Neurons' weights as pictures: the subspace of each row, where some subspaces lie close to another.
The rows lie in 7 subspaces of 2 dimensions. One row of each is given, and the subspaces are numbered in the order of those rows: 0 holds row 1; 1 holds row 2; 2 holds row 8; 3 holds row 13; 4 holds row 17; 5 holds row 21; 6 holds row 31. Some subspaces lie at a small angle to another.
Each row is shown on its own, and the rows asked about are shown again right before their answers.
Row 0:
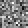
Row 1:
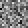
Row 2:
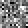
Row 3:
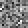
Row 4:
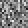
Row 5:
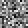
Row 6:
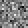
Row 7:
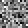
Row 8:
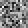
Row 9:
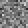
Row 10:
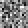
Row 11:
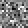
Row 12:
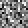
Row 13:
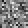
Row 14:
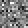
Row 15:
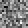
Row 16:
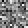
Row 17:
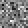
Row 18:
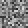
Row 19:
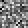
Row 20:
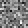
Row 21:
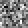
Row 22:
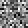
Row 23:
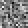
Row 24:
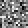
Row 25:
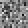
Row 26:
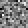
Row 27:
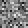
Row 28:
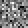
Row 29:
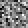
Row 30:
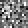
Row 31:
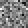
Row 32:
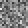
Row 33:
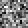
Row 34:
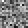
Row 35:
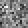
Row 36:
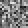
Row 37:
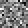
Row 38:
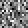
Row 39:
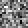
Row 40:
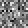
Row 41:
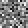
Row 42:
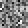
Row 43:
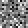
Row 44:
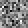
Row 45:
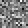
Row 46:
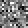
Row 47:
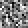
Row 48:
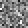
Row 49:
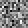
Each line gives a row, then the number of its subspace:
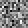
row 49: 2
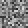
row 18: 2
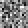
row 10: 4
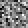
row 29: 6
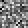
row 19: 0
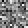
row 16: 0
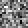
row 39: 5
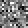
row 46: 1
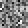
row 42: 0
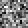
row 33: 5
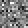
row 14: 1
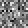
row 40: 1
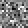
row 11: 4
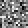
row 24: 2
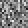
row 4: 1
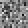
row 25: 4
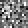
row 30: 4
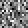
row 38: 1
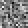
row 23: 3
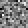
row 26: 6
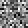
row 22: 3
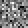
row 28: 4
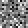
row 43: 6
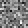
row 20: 3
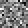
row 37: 6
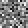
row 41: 6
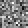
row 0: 2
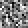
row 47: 3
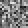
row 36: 1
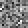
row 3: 0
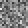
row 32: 0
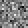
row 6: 4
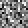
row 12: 3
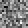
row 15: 5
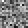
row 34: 0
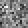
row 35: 5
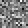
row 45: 5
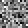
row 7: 5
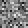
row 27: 3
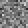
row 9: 6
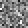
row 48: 0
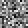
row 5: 2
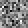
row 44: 2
